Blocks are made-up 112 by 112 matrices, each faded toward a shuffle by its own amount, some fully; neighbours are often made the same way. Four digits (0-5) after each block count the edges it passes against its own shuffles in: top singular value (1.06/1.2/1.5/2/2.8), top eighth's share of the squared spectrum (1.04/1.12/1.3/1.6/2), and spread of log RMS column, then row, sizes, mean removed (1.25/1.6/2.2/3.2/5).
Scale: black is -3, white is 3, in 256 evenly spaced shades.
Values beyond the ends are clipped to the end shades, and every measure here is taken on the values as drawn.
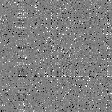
4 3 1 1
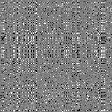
5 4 3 3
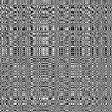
5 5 4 4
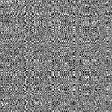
5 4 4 3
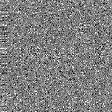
4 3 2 1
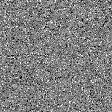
3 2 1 1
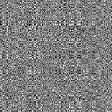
5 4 3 3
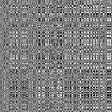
5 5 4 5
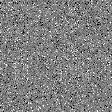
3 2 1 0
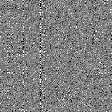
4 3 3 1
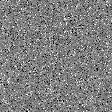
2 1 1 0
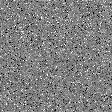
0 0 0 0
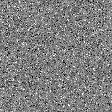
2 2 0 0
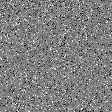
3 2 1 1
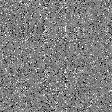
4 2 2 1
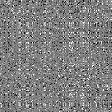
5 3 3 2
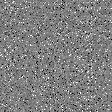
3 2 1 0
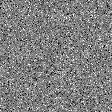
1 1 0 0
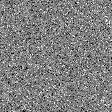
0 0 0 0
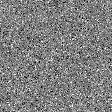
1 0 0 0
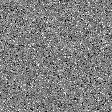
0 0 0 0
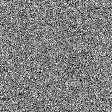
3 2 0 1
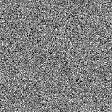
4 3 1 1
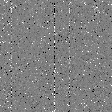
4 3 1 0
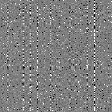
5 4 3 2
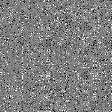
4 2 2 1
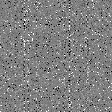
4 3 1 0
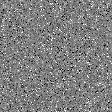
3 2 1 0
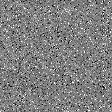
3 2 1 0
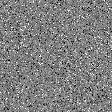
2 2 0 0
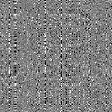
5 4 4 2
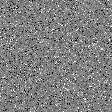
2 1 0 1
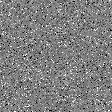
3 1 0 0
